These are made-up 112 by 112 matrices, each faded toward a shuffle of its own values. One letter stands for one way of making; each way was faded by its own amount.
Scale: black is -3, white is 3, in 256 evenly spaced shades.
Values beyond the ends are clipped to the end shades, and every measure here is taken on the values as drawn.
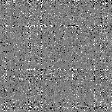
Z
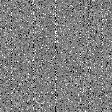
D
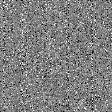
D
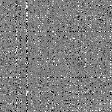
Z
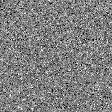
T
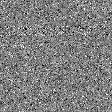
T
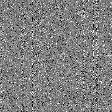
D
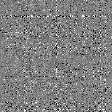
Z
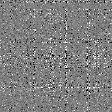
Z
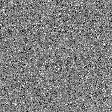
T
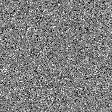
T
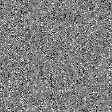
D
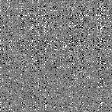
Z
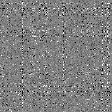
Z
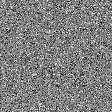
T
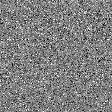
T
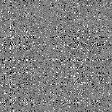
Z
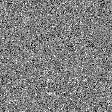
T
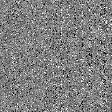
D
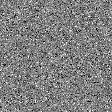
T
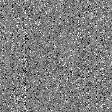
D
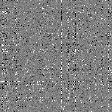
Z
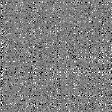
Z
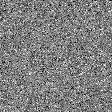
T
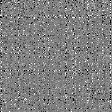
Z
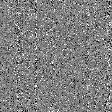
D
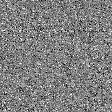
T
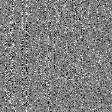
D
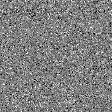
T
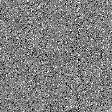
D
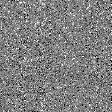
D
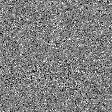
T
